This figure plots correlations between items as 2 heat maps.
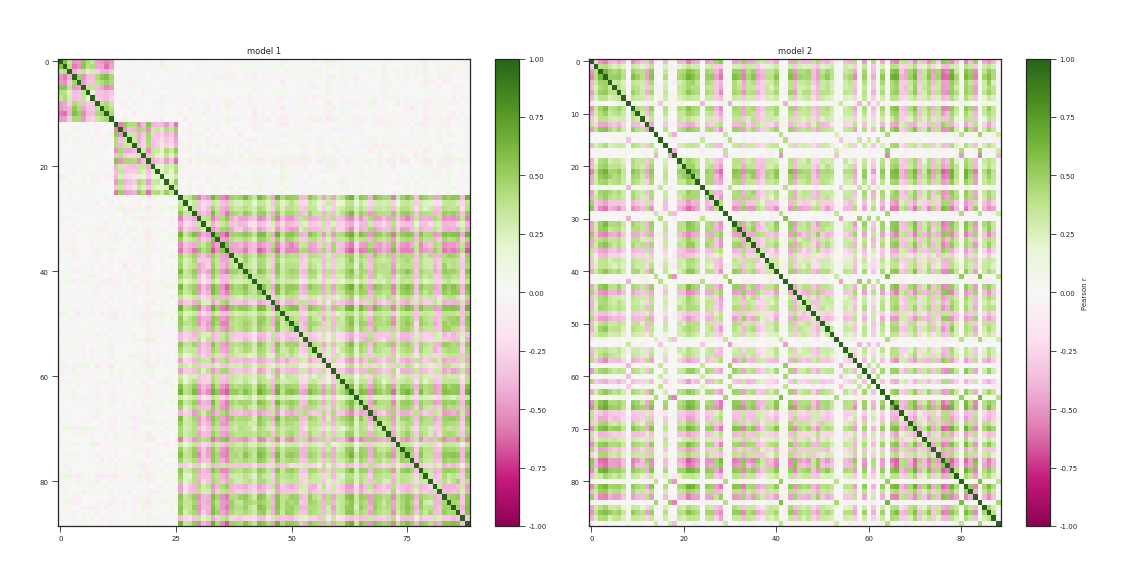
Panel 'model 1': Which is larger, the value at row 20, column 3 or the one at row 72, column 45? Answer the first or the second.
the first
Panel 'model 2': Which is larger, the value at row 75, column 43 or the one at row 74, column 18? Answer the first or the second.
the first
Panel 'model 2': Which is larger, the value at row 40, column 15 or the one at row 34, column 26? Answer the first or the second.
the second
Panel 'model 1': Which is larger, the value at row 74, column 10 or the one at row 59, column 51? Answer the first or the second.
the first
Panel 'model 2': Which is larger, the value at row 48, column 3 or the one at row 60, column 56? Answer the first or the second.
the second
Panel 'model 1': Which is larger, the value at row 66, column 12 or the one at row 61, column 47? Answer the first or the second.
the second
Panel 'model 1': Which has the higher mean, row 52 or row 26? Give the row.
26
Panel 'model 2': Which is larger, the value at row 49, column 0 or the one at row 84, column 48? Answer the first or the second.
the first
